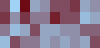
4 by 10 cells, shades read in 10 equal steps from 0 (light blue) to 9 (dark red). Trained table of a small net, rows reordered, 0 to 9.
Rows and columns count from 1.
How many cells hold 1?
3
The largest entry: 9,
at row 1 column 3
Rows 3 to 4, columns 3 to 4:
2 6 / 4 4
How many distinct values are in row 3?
6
